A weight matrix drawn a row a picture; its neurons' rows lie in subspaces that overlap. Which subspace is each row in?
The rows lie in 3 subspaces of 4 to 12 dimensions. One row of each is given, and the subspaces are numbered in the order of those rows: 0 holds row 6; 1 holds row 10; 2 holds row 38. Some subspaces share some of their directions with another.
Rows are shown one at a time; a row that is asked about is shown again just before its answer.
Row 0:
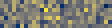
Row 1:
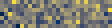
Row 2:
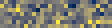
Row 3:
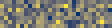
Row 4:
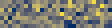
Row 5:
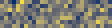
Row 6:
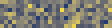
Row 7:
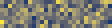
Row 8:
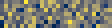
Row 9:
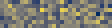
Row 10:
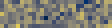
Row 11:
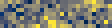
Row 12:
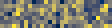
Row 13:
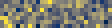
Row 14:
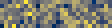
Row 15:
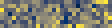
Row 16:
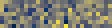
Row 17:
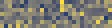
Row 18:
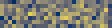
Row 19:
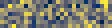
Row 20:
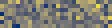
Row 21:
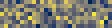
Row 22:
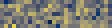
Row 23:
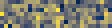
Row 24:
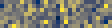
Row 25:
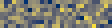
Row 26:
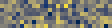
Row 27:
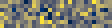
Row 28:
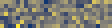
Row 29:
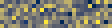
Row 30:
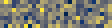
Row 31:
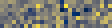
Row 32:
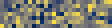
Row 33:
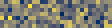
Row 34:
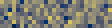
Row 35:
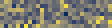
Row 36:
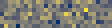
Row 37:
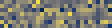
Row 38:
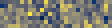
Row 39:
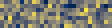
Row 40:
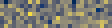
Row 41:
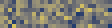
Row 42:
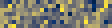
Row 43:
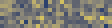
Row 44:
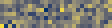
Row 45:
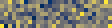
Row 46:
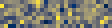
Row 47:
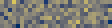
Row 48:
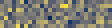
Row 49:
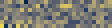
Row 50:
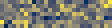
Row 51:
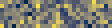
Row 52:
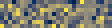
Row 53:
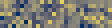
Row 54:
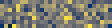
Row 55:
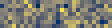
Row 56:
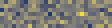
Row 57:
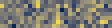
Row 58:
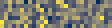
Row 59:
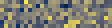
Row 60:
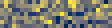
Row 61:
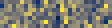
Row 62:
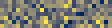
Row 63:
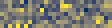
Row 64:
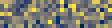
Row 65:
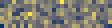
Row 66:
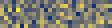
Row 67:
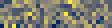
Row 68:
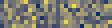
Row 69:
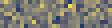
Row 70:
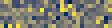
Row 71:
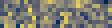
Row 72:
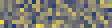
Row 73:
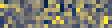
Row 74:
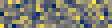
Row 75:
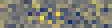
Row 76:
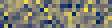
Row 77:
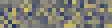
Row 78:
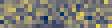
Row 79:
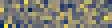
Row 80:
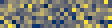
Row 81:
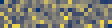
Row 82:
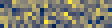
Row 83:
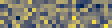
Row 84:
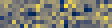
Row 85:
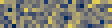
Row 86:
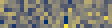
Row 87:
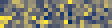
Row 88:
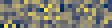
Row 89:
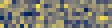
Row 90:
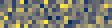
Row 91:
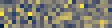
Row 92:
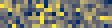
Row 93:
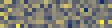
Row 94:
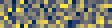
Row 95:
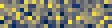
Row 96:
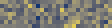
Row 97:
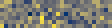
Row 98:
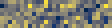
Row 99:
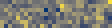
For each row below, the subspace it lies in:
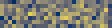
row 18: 2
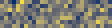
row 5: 2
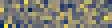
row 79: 0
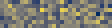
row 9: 2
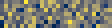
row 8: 1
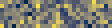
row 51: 0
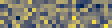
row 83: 1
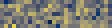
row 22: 2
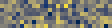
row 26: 2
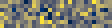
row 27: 2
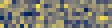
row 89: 2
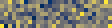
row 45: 1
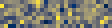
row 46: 1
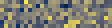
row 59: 0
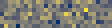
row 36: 1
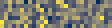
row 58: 1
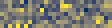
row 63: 2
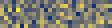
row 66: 0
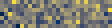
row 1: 1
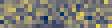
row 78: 1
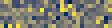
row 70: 2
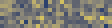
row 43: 2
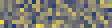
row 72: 1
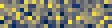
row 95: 1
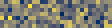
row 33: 2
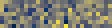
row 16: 0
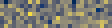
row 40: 2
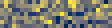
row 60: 2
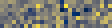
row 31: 2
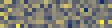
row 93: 1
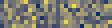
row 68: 1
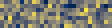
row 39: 2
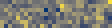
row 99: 1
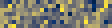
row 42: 1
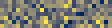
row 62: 1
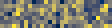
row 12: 2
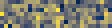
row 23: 1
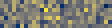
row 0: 0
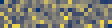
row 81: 1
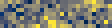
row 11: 1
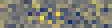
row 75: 2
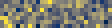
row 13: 1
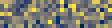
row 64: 2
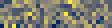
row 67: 2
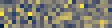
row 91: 2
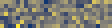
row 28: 1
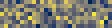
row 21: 1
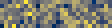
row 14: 0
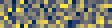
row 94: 0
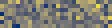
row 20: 1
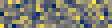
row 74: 1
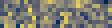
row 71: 1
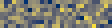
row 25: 1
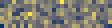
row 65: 2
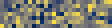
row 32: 2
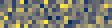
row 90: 0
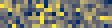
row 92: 2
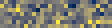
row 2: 2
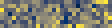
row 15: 1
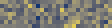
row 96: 0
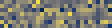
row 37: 1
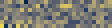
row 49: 0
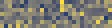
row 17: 2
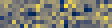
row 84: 2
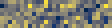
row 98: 2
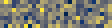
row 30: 2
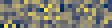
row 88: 0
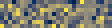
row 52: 2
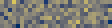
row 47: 1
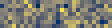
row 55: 0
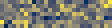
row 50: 1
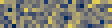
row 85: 1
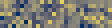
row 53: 2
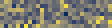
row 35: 2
